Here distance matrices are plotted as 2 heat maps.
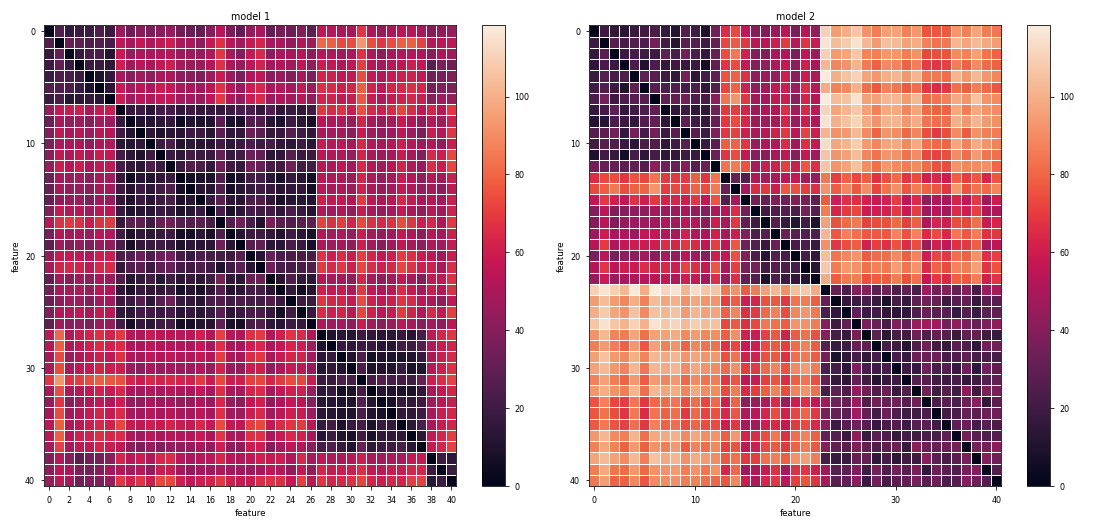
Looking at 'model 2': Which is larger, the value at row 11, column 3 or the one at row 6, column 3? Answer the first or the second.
the second
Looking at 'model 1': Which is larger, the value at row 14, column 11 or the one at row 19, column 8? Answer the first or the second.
the first
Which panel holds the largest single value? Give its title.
model 2
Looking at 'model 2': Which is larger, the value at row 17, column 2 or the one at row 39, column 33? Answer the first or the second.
the first
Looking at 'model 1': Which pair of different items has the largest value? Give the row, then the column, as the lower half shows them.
31, 1
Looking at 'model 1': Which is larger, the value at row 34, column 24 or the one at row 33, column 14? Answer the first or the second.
the first
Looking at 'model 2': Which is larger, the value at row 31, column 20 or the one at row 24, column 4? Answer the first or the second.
the second
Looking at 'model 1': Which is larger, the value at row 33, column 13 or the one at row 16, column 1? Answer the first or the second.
the second
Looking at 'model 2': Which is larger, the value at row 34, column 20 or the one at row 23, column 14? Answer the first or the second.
the second
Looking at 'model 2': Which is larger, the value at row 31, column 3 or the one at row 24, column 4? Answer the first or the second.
the second
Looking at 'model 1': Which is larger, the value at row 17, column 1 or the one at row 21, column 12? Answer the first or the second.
the first
